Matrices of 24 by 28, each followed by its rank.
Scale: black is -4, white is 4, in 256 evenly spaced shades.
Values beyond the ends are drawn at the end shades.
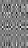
two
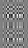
one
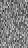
full rank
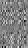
five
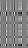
one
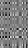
two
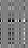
one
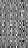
five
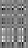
one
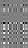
one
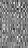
five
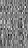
five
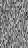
full rank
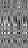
two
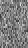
full rank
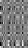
two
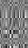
two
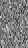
full rank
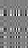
one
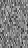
full rank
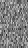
full rank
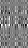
two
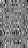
five
